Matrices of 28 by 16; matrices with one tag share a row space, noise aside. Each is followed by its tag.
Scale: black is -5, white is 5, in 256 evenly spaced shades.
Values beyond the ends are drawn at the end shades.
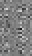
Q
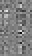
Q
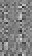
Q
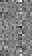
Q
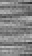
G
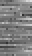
G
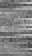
G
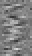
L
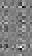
Q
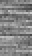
G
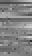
G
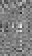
Q
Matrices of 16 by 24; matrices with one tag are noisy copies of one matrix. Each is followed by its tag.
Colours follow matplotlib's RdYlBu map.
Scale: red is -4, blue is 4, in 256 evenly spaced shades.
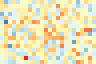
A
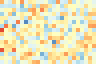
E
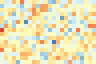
E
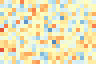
E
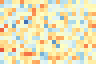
E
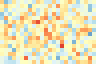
A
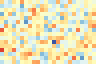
E
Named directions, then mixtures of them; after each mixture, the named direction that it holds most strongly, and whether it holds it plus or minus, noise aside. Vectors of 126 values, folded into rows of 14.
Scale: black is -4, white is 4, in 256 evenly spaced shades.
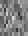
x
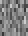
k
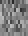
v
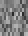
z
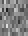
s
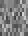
z, minus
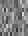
z, minus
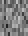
s, minus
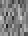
x, minus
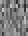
k, plus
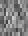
x, plus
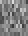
v, minus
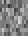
s, minus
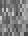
z, minus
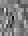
x, minus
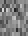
x, plus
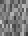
z, minus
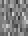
z, minus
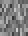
x, minus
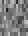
s, plus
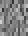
k, minus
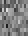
s, minus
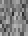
z, plus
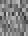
z, plus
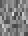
z, minus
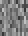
k, plus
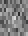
x, plus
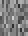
s, plus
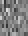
s, minus
